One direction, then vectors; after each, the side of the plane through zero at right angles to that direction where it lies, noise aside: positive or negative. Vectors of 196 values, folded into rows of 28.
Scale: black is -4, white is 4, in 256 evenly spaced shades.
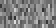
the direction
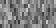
negative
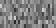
negative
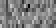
positive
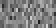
positive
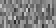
negative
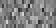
positive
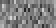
negative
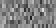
negative
